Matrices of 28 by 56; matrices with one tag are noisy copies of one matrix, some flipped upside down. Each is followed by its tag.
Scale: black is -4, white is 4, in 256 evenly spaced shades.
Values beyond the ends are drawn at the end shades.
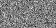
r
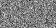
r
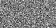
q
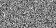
r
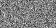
r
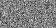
r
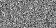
r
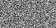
q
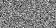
q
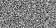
q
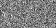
r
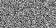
q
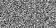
q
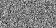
r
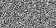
q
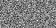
q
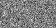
r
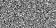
q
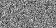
r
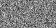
r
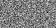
q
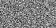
q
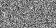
r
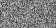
r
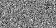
r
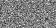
q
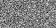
q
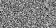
q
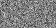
r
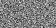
q
